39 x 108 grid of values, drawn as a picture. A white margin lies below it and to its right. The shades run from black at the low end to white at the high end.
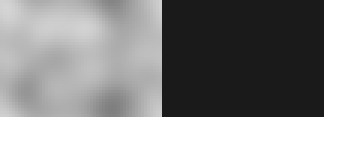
The table splits into one row of 2 panels. Panel 1,1: high, smooth. Panel 1,2: very low, flat.
